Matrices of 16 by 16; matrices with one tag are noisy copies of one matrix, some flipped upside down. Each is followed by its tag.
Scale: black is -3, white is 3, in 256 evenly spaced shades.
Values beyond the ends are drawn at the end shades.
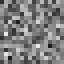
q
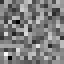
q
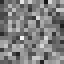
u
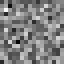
q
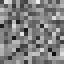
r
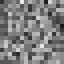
u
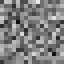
r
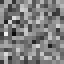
q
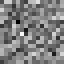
r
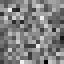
u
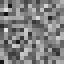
q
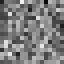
u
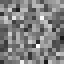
u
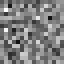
q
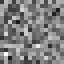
q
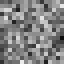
u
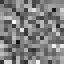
r
